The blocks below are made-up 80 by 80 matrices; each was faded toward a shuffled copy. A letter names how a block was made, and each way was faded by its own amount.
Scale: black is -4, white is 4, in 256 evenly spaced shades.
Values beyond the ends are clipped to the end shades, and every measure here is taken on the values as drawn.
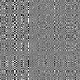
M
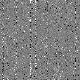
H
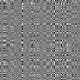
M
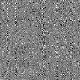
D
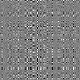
M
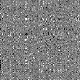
D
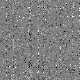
H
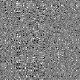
D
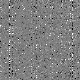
H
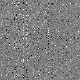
H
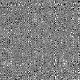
D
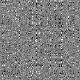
D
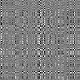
M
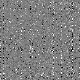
H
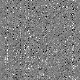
H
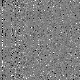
H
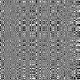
M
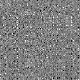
D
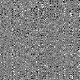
D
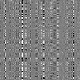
M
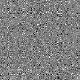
D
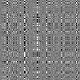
M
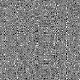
D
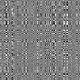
M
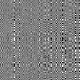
M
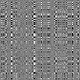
M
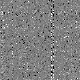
H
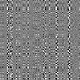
M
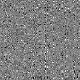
D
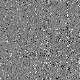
H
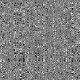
D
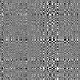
M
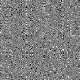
D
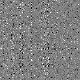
H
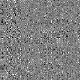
D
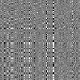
M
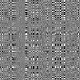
M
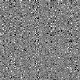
D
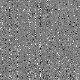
H
